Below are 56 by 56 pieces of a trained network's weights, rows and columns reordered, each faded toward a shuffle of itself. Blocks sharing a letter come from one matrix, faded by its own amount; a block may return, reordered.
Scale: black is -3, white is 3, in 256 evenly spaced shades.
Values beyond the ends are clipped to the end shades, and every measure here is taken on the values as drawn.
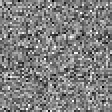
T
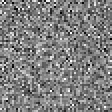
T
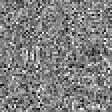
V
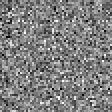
T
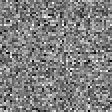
V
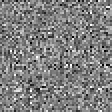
V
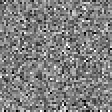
V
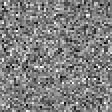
V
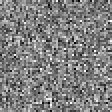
T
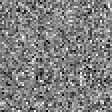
T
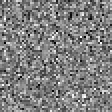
T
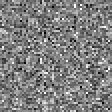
V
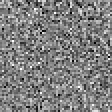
T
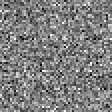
T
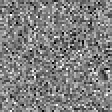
T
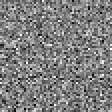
T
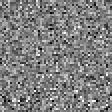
V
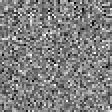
T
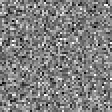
T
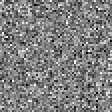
T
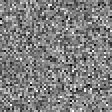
T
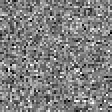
T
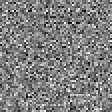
V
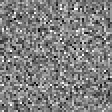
T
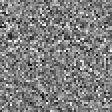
T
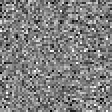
V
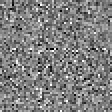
V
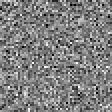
V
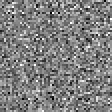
V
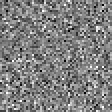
V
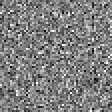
T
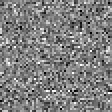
V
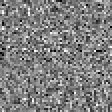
V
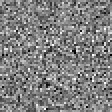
V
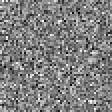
T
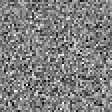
T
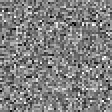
T
